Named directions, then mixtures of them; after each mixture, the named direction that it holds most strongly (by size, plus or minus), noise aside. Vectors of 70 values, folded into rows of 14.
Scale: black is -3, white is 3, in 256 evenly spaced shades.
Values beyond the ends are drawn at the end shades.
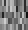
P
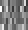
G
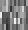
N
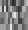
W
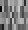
G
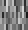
P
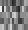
W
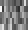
G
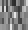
W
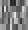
W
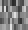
W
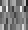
G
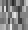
W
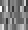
G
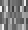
G
